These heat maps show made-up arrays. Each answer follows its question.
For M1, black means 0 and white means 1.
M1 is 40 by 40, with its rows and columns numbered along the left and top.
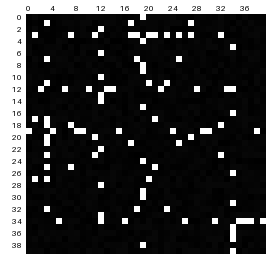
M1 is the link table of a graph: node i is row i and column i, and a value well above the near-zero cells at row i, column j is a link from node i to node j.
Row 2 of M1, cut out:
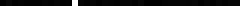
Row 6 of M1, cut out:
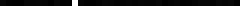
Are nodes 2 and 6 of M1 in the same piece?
yes
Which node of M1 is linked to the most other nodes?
node 3
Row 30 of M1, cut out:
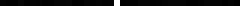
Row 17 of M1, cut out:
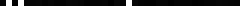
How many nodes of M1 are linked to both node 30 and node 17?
0
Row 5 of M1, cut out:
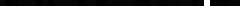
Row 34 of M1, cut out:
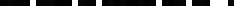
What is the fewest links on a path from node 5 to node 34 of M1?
1
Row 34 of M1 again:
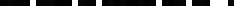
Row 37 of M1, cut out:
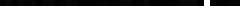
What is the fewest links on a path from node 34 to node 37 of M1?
1
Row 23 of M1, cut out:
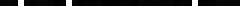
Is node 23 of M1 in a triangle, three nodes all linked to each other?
yes
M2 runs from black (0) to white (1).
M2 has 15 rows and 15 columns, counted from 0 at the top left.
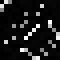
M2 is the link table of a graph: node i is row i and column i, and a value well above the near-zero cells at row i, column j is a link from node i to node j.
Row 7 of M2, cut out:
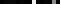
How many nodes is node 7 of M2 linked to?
2
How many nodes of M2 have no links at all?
1
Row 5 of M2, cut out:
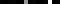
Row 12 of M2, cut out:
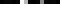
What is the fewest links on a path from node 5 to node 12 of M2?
1
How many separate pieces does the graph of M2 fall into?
2
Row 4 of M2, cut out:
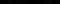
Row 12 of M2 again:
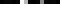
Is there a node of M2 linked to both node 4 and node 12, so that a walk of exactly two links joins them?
no
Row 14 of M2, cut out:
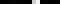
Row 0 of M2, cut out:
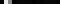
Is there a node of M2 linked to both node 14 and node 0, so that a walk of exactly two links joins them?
no
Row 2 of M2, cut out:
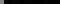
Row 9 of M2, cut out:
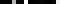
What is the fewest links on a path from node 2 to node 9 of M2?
6
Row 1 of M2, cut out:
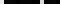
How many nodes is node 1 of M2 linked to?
2
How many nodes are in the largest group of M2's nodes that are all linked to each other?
3
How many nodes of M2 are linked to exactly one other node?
2
